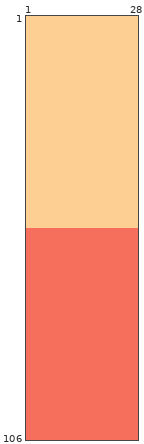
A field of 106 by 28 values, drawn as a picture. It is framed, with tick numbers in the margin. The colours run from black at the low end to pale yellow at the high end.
It is made of 2 by 1 panels. Panel 1,1: very high, flat. Panel 2,1: high, flat.
